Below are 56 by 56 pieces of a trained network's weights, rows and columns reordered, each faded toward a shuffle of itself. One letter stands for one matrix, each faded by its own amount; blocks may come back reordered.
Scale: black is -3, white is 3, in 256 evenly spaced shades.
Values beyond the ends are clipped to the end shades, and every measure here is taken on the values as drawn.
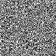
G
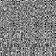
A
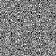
A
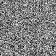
G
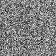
G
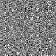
A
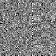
A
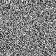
G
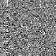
A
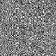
A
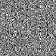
A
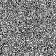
G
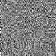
A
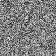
G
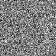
G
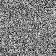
G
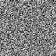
G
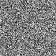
G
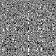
A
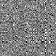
A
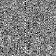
A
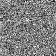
G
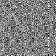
A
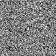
G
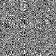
A
